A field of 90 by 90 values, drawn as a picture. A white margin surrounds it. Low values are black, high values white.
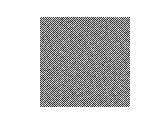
Odd rows or columns: none. Seam: none. Average level on the scale: 50%. Grain: checkered. Histogram: two levels. Slope: none.
